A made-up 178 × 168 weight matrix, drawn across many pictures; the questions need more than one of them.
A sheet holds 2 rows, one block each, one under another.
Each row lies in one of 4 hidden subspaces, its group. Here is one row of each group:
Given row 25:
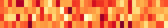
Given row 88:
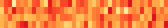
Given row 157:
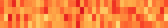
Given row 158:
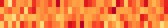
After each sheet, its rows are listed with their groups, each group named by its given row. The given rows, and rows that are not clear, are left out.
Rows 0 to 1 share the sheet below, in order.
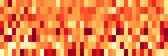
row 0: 158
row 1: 158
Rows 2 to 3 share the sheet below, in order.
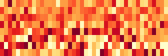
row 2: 158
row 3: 157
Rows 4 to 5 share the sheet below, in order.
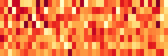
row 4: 88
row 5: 25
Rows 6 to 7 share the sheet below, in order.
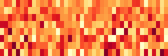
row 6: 158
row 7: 158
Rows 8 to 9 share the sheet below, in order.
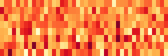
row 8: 157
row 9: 88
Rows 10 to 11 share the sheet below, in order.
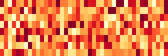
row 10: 158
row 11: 157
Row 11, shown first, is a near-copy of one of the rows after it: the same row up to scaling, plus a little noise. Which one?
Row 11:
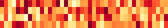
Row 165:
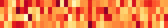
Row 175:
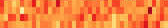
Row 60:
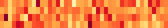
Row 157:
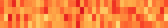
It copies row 165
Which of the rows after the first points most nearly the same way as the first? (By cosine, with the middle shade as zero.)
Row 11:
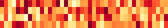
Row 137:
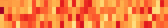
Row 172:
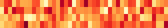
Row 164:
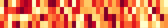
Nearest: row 164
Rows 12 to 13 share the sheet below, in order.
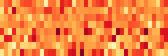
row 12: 88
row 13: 158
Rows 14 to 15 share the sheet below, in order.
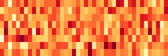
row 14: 158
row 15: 157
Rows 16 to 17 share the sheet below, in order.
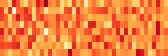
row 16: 88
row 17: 25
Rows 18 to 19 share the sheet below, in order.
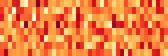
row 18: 88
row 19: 25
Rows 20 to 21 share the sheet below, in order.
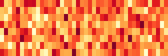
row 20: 157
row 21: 157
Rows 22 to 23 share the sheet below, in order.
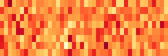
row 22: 158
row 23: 25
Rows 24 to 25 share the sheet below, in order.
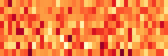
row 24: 158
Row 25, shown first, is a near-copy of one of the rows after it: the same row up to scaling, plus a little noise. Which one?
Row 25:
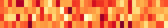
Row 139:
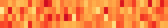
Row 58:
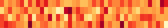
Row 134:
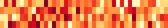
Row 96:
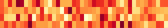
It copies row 96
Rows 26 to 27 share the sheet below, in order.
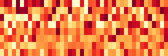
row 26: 157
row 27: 158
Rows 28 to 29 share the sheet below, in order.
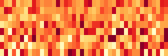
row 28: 158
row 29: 158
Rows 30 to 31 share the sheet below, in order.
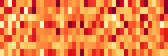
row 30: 158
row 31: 158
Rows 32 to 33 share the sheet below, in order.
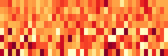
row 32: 25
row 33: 158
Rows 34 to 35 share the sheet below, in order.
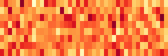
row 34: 157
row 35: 158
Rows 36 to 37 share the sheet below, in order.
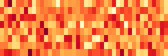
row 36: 158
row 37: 25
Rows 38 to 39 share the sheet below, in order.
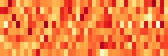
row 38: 158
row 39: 157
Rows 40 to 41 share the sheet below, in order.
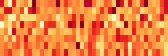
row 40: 158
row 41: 88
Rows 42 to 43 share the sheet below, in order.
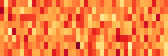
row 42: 157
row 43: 88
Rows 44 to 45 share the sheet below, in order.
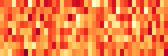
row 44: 88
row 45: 88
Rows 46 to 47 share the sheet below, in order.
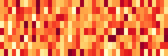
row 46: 88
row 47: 158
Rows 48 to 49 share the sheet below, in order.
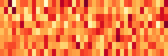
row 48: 88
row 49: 88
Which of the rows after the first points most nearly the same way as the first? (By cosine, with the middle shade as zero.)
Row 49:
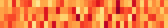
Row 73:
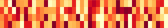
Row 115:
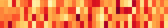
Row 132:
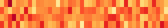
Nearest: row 115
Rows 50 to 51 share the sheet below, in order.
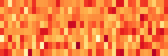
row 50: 158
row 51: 25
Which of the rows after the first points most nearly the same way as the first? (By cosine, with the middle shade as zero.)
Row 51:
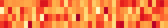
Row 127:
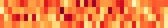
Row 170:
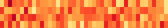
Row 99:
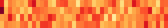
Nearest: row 99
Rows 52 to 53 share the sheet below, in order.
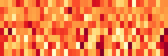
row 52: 25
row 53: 88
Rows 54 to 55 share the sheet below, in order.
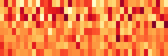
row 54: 25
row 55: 88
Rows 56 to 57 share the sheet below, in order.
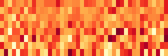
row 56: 158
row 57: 158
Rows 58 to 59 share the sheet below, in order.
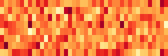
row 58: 25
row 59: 157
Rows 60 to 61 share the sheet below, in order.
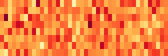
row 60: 157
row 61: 157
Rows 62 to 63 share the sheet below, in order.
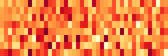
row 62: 25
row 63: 25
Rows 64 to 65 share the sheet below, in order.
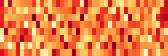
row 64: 88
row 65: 157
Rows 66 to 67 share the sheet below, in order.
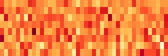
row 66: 157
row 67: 157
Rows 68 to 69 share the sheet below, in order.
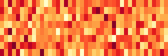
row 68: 25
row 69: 158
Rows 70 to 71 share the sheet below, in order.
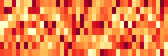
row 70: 158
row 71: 157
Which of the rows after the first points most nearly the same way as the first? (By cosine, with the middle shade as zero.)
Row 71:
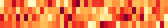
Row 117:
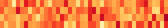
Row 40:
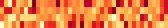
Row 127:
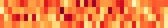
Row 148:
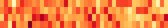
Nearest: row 127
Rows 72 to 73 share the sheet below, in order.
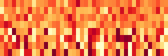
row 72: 157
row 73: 88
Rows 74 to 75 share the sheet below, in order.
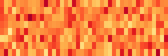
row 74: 88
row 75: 158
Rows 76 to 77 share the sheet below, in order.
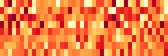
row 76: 158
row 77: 88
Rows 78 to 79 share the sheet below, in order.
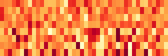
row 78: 25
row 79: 88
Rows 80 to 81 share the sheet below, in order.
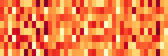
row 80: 88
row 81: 88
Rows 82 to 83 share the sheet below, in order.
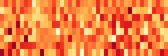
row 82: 157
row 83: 158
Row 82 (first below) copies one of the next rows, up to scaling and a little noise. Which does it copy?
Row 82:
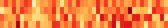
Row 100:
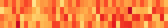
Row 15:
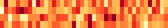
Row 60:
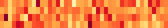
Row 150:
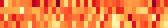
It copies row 100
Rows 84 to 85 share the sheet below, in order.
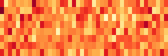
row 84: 157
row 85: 158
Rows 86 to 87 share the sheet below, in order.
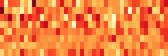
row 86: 157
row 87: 158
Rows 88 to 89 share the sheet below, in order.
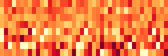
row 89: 157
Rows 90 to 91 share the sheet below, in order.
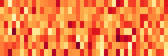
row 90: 158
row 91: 88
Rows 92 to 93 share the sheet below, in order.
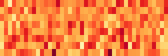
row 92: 158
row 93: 88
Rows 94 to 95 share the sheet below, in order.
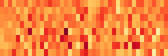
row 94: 88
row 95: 25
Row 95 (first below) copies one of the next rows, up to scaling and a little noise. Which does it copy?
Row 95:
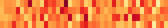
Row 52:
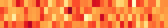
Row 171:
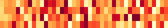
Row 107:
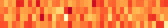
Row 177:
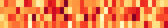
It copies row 171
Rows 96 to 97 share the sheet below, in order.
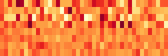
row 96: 25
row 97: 157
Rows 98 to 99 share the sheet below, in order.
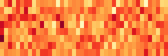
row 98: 158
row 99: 157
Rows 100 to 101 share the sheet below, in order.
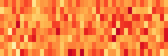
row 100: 157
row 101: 158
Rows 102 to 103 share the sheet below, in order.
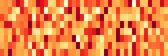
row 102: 25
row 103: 88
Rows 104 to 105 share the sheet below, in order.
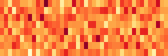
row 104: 88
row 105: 25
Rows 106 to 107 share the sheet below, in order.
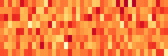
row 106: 25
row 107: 25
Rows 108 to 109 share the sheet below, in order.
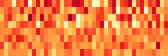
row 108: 88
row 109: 157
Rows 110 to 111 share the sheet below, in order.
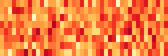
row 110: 157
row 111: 88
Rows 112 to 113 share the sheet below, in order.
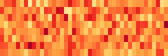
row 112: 25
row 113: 88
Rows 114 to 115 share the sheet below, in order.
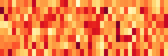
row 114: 157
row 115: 88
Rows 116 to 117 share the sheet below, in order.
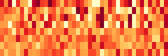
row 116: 88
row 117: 157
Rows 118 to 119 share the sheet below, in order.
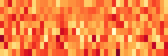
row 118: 158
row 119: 157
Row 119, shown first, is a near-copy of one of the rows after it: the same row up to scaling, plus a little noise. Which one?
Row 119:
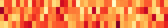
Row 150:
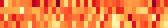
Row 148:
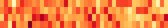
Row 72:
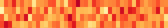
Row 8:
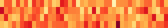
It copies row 8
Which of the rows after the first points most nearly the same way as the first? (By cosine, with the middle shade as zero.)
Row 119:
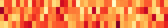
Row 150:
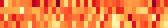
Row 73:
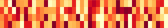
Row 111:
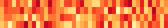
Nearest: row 111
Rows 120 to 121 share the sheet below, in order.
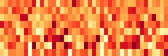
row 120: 157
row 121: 25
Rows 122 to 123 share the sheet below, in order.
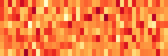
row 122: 25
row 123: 88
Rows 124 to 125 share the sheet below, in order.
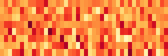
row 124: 25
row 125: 88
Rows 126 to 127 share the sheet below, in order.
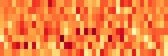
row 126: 88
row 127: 157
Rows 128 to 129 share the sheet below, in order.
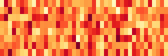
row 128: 157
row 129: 88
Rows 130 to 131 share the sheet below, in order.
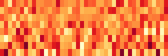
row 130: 158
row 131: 158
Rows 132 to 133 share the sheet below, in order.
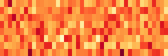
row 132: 158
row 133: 25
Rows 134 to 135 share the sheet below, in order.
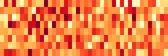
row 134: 25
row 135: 25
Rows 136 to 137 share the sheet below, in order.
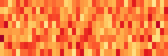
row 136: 158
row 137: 157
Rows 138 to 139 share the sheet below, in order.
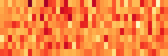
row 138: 25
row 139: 25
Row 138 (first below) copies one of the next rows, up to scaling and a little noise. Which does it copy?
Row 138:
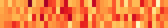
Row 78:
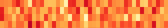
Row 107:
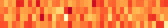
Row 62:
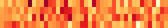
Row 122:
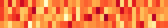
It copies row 62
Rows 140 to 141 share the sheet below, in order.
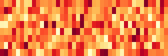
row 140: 158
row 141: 157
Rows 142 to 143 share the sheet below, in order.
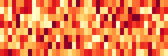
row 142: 157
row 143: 25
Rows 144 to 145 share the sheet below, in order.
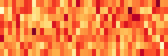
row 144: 157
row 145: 157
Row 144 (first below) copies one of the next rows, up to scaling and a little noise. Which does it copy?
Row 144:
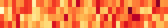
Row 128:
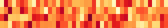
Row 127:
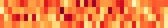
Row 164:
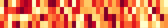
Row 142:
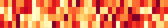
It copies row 142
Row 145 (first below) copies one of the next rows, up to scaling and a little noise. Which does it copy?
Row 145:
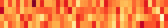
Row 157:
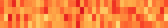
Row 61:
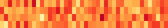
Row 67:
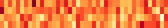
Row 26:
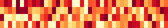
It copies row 67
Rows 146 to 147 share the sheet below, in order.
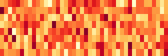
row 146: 25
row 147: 88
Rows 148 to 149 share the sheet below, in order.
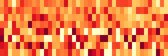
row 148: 157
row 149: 88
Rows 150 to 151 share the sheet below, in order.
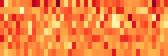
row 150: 157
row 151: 25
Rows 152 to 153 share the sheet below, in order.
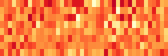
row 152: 88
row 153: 158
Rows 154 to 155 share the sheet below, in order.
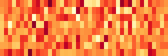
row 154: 88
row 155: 25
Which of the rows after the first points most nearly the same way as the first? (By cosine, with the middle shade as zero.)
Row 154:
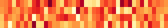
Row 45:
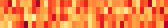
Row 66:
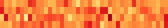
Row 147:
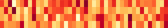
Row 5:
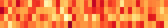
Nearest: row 45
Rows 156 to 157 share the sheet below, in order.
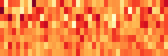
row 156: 157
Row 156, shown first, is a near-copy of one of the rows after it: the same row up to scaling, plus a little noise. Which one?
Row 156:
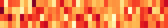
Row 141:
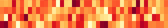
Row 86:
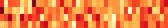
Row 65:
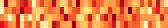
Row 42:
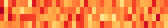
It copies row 86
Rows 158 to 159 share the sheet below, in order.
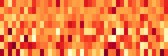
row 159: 158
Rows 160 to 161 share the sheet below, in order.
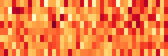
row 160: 157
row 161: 158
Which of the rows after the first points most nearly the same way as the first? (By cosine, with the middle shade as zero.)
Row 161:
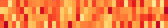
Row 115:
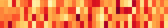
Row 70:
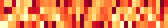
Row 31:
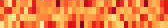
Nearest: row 31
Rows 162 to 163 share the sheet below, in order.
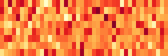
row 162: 25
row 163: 158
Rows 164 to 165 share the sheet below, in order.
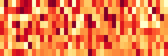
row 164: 157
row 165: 157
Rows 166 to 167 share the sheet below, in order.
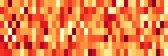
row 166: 158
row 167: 88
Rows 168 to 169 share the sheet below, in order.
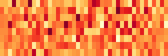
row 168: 88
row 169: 88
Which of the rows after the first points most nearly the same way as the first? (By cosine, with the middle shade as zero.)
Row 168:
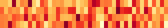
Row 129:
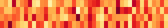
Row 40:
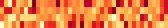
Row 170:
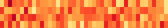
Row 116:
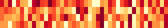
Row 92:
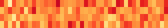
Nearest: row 129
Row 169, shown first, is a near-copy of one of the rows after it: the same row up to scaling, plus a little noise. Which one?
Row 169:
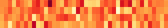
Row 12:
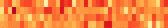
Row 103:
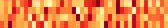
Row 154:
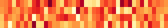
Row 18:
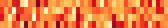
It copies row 154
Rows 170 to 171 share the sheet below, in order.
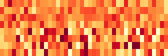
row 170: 158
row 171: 25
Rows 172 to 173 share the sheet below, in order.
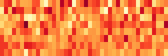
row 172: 88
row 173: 88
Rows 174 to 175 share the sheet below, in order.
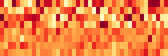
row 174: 157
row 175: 157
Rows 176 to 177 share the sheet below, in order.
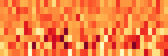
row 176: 88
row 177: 25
